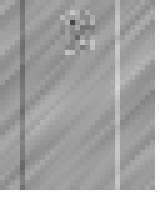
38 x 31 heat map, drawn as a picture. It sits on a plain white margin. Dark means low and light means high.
An odd patch, rougher than its surroundings, sits in the top middle. Values change most from cell to cell in the top middle. A few values lie far out on both sides of the bulk. Columns 5 and 24 differ from the columns beside them.
